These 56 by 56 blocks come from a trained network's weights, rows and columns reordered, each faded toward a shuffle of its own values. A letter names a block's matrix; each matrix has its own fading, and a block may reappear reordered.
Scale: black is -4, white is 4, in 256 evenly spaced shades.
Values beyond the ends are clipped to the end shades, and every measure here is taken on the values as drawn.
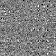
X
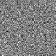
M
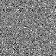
X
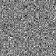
M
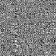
M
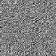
M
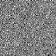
M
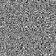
M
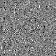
X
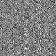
X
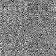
X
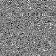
X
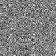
M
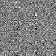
M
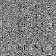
X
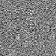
M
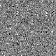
X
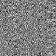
M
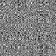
M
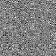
M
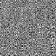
M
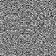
M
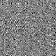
X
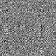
M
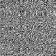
M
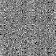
X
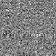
M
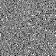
X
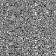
X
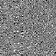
X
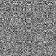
M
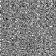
X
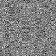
M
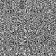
M
